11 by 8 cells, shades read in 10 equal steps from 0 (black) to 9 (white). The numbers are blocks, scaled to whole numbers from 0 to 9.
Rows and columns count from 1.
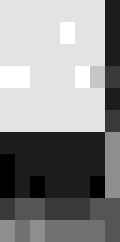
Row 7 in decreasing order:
5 1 1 1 1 1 1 1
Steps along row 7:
same same same same same same up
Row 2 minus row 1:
0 0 0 0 1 0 0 0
